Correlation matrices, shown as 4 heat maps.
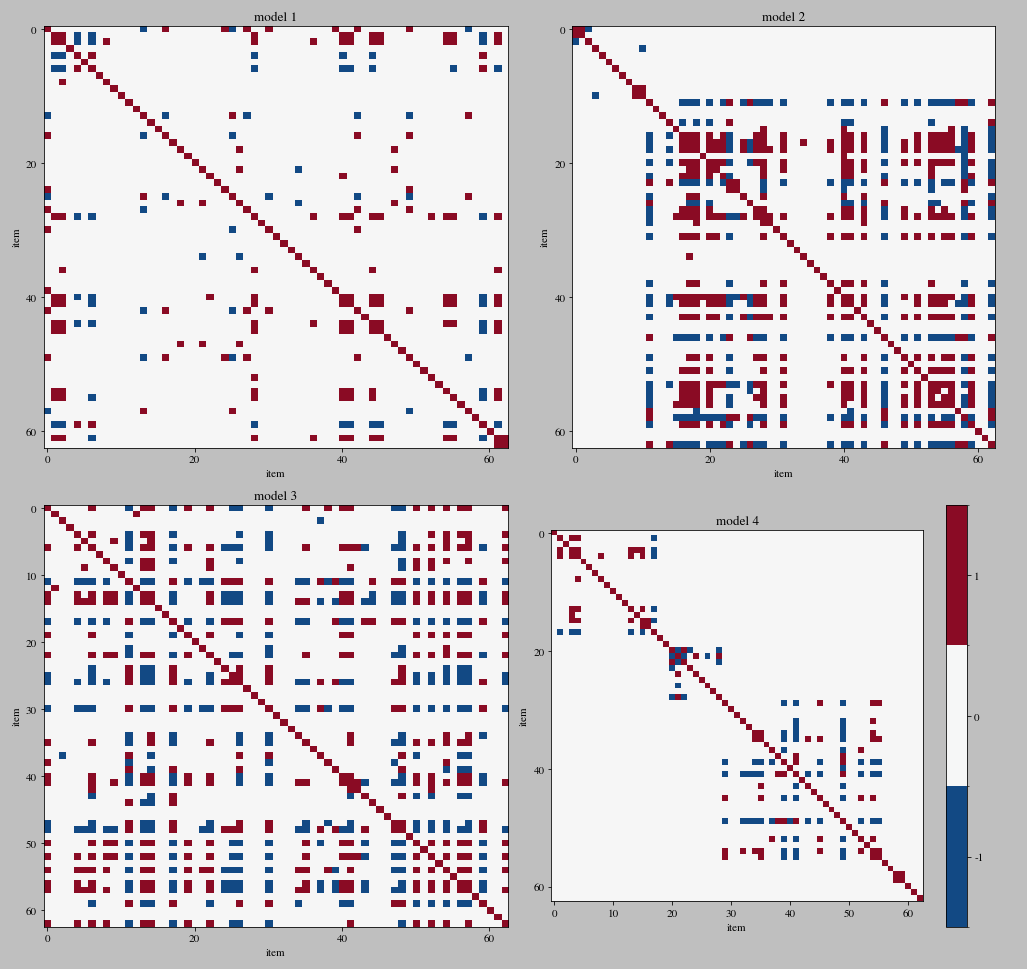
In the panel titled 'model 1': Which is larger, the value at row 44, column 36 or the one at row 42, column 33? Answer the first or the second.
the first
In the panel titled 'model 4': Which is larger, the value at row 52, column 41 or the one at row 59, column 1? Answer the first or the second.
the second
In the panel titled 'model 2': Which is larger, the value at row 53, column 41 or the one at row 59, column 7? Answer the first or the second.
the first
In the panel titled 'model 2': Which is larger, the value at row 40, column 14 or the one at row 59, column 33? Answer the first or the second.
the second
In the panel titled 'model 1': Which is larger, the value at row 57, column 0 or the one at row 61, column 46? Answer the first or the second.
the second
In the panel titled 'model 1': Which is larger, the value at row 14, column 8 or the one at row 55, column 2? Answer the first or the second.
the second
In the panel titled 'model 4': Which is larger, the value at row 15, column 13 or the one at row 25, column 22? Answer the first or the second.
the first
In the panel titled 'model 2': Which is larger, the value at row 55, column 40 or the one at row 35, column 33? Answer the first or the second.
the first
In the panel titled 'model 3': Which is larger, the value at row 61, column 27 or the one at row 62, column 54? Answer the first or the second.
the second
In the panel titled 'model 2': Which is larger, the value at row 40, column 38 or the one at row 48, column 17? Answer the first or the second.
the first
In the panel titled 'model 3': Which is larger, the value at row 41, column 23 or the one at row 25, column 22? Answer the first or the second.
the first
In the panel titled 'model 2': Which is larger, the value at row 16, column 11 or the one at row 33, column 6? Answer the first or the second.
the second
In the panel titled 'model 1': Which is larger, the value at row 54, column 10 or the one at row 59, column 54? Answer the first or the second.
the first
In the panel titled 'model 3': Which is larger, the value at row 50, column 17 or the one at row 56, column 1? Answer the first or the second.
the second
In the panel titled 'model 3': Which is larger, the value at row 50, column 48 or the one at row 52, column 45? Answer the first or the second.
the second
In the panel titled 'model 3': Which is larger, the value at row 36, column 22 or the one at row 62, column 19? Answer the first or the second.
the second
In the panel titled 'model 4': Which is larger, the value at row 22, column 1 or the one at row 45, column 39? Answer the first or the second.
the first
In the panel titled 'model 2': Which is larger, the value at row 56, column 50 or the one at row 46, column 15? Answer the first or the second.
the first
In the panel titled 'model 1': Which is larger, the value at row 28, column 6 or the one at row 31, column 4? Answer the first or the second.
the second
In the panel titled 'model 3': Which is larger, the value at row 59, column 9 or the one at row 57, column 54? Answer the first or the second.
the second
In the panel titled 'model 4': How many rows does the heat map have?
63
